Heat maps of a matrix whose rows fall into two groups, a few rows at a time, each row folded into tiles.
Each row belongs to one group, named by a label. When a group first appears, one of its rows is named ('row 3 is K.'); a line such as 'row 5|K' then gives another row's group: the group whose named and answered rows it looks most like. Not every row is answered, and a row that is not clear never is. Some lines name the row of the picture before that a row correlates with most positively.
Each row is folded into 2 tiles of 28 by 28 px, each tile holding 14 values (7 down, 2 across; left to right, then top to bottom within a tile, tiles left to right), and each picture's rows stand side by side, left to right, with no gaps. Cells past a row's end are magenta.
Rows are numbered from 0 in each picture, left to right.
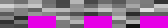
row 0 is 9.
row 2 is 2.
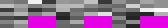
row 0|9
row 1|9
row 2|2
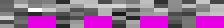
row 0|2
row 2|9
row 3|9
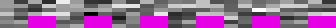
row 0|9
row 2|9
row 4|2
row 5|9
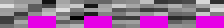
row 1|2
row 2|9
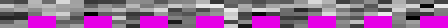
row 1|2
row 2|2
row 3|9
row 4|2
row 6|9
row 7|2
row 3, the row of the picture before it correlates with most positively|3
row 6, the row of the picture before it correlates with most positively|2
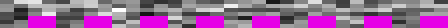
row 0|9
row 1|9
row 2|2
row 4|9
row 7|9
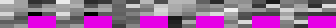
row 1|2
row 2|9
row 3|9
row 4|2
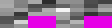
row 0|9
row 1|2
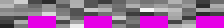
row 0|9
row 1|2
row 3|2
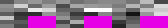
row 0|2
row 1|2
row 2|9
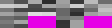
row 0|9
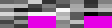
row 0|9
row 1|2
